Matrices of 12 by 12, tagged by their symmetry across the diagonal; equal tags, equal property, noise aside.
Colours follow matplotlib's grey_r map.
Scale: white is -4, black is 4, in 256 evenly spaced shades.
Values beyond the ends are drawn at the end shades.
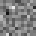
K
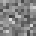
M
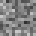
M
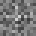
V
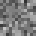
V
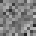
V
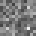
V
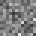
V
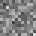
V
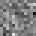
K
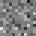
K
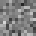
K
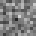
K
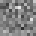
M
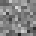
M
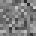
M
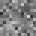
K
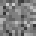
K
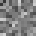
V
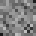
V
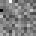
K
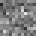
M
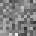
M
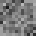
V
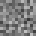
K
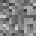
M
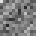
V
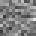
M
